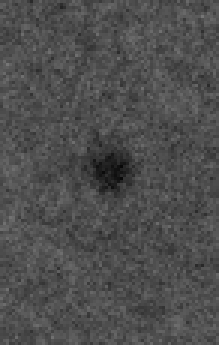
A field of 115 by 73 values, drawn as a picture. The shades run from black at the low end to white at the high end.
The ninth with the lowest average is the centre. There is no seam. One dip sinks in the centre. No overall slope runs across the table. No row or column stands out. On average the colour sits 30% of the way up the scale. There are no regular stripes.
